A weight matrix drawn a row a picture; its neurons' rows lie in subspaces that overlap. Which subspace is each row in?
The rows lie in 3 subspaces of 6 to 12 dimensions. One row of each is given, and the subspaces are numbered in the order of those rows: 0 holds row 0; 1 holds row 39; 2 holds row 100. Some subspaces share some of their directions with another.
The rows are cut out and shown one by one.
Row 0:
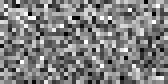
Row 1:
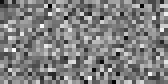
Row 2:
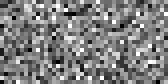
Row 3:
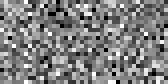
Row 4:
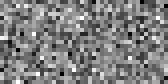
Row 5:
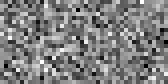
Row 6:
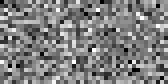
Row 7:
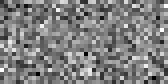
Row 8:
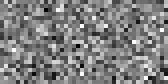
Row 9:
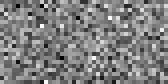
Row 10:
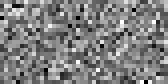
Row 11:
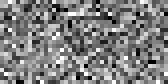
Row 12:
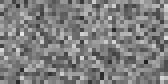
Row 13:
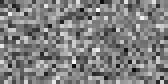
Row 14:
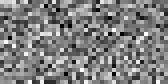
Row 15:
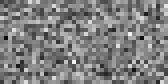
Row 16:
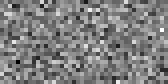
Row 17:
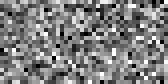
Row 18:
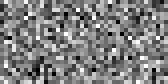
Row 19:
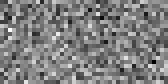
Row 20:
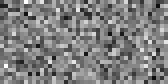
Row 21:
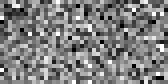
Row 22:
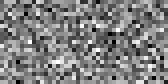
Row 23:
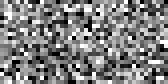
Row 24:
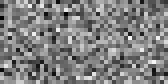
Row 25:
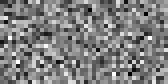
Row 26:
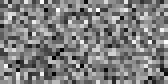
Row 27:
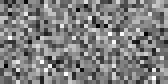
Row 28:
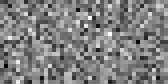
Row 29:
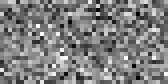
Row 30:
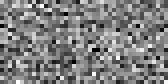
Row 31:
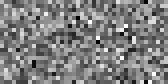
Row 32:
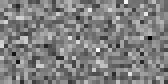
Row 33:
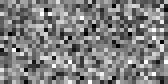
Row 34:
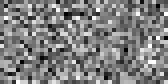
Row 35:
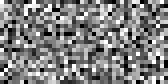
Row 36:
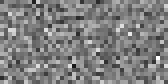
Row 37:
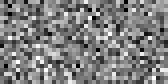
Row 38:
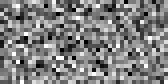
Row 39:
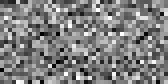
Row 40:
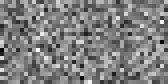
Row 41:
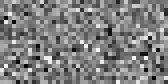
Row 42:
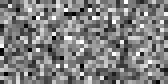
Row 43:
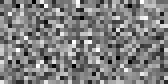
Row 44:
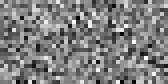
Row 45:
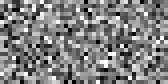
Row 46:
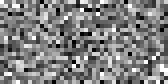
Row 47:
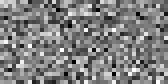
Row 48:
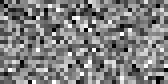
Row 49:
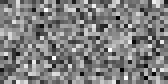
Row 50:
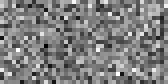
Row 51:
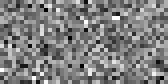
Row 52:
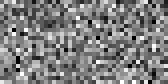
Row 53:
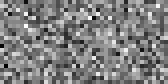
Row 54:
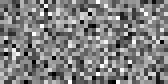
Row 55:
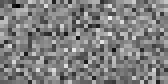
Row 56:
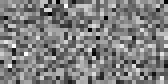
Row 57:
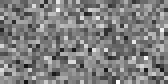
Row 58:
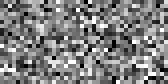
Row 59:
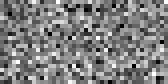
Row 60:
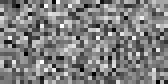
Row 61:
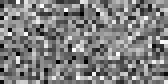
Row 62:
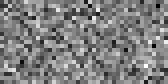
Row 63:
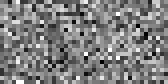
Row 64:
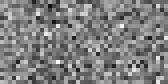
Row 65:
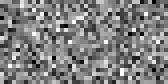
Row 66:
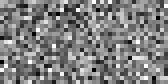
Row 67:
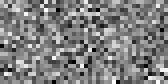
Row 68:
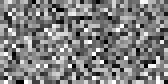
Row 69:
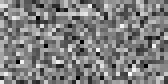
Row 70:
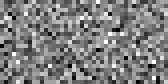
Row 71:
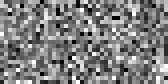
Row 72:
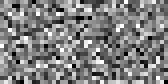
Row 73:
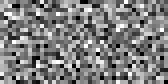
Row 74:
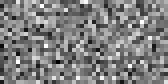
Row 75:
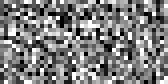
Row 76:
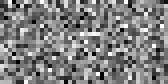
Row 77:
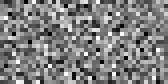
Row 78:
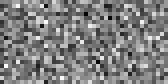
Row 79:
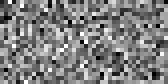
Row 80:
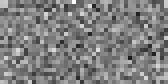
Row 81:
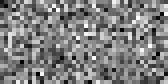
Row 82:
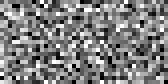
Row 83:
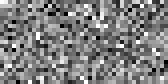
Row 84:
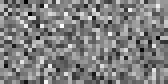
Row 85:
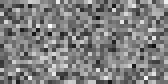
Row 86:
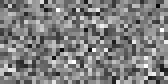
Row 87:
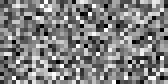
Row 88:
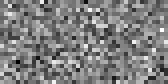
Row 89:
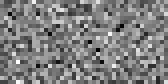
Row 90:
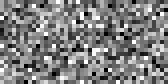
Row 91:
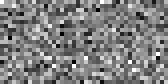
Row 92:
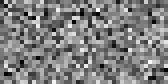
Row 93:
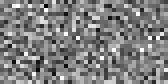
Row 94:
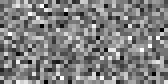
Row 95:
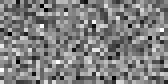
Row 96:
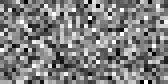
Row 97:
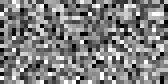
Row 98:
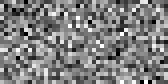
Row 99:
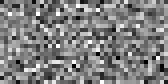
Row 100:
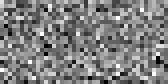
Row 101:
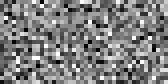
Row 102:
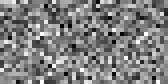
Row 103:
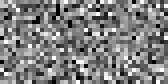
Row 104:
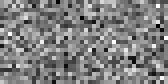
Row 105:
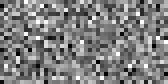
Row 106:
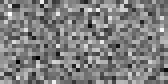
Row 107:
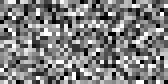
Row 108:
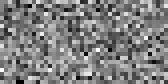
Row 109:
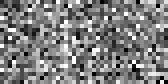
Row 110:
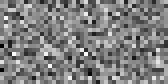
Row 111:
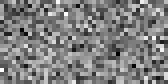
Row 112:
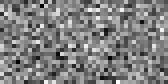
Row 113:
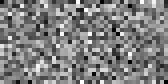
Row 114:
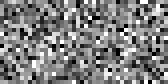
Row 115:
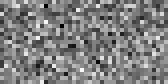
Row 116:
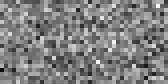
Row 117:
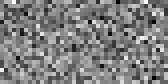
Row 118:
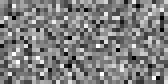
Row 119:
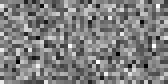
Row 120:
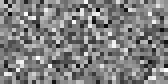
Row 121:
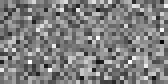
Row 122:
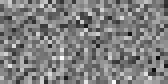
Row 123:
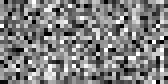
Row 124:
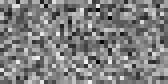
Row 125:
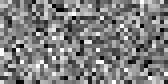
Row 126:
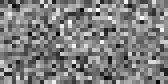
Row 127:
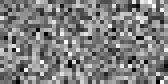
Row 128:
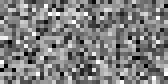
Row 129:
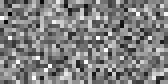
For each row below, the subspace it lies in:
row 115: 1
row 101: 0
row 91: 2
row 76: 2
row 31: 0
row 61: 0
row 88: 1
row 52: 0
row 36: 2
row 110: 2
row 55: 0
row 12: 2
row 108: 2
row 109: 1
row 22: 1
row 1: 2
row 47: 1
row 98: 0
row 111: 0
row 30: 1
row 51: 2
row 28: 2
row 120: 0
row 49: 2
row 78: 0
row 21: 0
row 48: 0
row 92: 0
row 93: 0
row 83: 2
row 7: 2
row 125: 2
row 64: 2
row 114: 0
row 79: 2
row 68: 1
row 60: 1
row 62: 0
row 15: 2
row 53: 1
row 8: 2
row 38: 1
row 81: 2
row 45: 2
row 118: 2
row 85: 0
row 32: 1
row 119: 0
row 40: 1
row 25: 1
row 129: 0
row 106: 0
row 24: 2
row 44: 0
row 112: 0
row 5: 1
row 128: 2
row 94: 1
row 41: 0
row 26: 2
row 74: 0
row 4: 2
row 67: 0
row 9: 2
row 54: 2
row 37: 1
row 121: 2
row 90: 0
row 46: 2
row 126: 1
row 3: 0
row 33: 2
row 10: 0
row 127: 2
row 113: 2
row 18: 2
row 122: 2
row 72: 1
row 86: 1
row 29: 0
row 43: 2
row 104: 2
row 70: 2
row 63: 2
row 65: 2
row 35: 2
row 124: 0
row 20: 2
